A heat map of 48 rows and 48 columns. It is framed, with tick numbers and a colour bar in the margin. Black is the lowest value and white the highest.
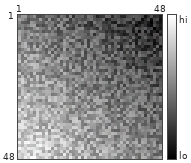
Ninth with the highest average: bottom left. Mirror symmetry: none. Stripes: none. Ninth with the lowest average: top right. Slope: up to the bottom left. Grain: fine. Histogram: bell-shaped.
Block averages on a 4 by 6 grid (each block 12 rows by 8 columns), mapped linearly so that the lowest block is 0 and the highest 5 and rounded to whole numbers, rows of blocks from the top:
3 2 2 1 1 0 / 3 3 2 2 1 1 / 4 4 3 3 2 2 / 5 5 4 3 3 2
